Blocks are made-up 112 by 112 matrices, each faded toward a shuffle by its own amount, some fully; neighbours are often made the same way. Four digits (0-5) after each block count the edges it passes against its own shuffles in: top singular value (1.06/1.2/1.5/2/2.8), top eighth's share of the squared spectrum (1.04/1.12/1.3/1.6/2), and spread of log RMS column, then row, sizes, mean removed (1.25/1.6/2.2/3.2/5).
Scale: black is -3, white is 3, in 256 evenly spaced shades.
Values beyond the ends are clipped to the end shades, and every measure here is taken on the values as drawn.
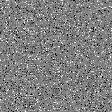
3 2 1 0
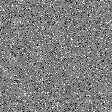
3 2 0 0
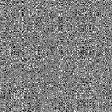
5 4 3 3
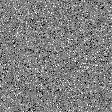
1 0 0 0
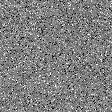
0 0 0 0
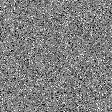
2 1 0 0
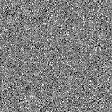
4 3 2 2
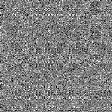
4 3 2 3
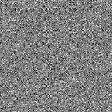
4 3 2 2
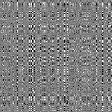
5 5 4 3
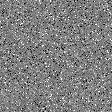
0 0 0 0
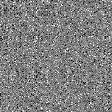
4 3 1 1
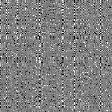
5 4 4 3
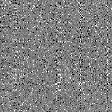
4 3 2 2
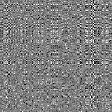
5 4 4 3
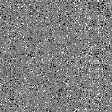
4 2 2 1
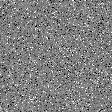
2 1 0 0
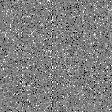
4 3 2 1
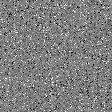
0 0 0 0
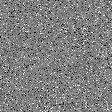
2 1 0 0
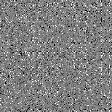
4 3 2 2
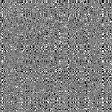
5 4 3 3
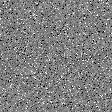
0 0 0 0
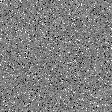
1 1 0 0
